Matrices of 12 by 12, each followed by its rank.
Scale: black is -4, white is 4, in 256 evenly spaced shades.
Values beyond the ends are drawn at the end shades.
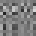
two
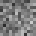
full rank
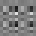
one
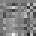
two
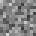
full rank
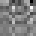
two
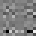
two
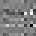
two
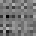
two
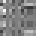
two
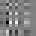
one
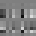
one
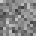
full rank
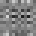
two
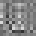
two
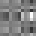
one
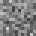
full rank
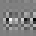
one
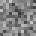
full rank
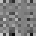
two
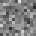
full rank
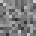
full rank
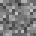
full rank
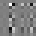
one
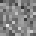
full rank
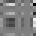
one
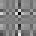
one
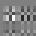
one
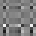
one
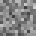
full rank
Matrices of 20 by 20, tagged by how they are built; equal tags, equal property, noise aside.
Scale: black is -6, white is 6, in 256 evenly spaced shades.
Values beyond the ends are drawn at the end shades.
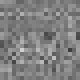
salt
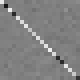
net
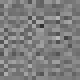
salt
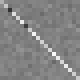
net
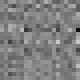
salt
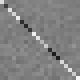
net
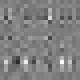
salt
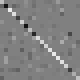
net
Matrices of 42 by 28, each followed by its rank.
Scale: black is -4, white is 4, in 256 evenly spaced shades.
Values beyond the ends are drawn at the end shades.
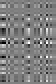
one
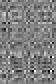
three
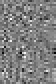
five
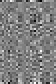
three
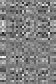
three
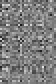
five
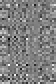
five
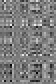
three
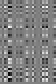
one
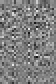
five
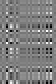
one
